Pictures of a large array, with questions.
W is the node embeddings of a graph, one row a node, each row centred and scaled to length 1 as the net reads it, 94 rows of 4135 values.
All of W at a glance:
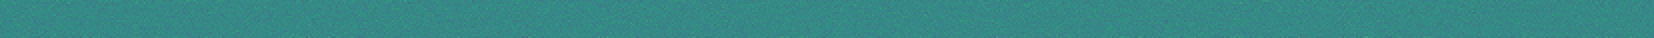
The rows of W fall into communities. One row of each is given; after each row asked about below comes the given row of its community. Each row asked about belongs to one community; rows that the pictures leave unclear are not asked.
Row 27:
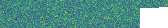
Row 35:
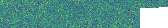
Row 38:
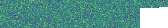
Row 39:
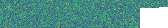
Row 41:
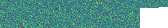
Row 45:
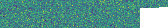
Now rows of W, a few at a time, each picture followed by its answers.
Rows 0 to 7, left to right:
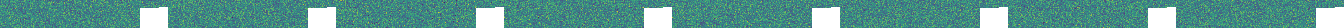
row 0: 35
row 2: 39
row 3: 35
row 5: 39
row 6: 45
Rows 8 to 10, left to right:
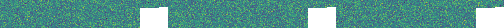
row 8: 27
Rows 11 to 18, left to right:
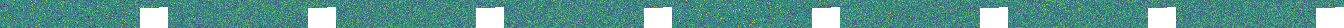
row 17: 27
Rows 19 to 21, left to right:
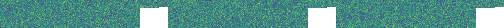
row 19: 38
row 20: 45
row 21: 38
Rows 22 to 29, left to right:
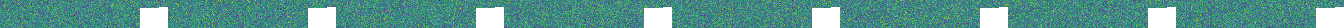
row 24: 38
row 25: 38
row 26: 39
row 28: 45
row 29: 38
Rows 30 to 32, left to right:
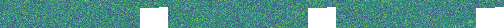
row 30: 27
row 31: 45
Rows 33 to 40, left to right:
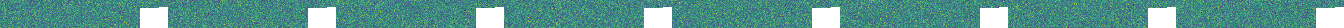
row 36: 27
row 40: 35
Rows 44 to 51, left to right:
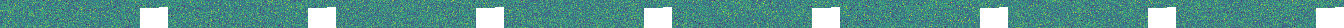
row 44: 41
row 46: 39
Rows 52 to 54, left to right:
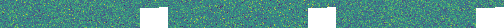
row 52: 27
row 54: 27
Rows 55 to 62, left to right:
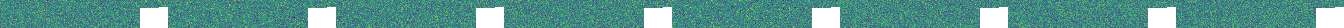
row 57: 45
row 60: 35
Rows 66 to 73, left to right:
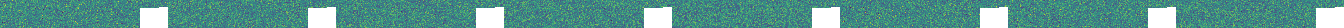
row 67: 35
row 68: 41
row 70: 38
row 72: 27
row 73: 41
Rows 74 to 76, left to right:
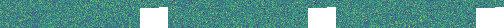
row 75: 45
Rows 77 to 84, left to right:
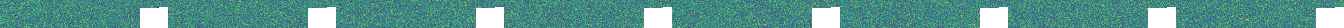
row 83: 38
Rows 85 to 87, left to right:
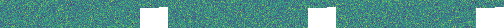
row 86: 38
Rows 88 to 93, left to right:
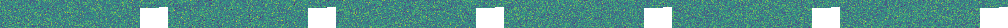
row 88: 41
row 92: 27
